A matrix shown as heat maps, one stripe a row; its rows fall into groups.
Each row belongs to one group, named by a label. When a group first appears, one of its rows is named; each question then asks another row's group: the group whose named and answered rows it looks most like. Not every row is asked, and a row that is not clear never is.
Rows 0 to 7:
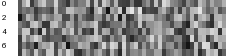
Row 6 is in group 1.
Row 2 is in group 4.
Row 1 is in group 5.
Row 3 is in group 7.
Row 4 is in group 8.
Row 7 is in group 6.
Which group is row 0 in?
8
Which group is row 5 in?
7
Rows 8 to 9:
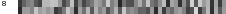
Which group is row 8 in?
4
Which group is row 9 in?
6
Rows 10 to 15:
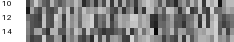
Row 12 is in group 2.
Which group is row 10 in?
4
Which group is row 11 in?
7
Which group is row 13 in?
2
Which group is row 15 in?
6
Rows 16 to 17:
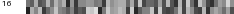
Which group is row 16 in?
1
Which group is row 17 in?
1
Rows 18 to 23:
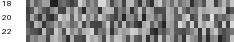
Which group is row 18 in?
7
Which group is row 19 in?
5
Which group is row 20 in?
7
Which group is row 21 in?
4
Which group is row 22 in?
2
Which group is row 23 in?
1
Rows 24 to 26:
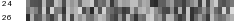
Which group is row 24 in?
2
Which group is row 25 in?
6
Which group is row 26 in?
7
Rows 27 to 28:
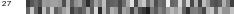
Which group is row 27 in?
6
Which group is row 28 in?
8
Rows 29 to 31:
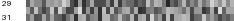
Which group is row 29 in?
4
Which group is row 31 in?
6
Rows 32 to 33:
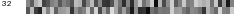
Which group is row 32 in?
5
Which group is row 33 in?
8
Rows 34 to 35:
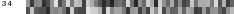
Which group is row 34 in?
5
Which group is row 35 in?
1
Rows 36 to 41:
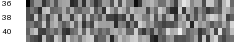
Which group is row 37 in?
1
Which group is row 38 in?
5
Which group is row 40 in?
8
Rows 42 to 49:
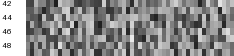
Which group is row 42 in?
8
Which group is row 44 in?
2
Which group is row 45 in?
1
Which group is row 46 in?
4
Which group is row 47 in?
7
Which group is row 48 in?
1
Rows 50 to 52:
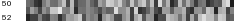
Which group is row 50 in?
1
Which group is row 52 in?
5
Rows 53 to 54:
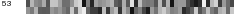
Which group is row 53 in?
6
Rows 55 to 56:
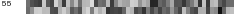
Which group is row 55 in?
2
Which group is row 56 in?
7
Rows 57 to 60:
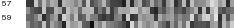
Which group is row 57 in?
5
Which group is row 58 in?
2
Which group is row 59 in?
5
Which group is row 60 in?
6
